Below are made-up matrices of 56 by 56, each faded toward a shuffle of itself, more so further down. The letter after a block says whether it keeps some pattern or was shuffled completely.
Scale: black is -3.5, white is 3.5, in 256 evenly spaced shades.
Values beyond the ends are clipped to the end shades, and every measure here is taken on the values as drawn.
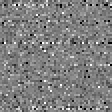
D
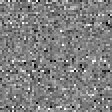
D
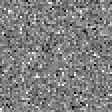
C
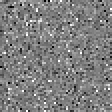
C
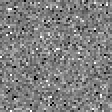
C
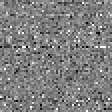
D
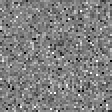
C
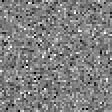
C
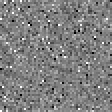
C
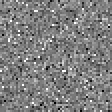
C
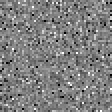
C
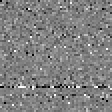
D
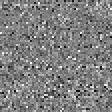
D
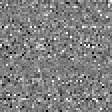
D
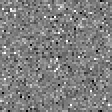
C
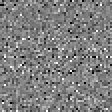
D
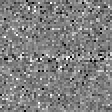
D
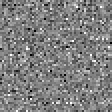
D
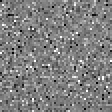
C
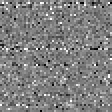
D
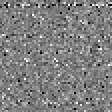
D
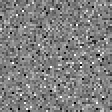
C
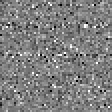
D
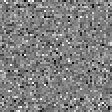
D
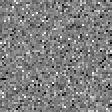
C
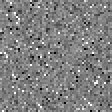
C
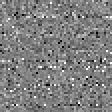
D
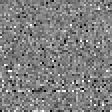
D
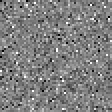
C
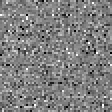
D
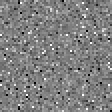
C
